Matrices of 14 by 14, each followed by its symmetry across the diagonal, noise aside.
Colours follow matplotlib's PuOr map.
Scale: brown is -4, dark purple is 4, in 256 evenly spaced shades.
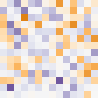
neither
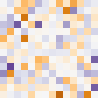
antisymmetric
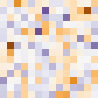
neither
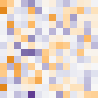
neither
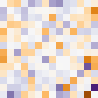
antisymmetric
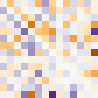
antisymmetric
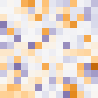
antisymmetric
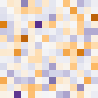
antisymmetric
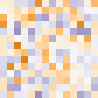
neither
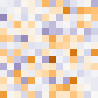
neither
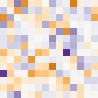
antisymmetric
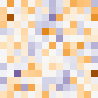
neither
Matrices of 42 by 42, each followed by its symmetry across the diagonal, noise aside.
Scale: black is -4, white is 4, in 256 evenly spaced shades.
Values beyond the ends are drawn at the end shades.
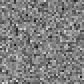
neither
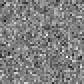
neither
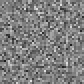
antisymmetric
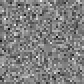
antisymmetric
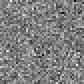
neither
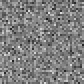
antisymmetric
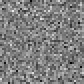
neither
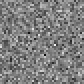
antisymmetric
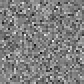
antisymmetric
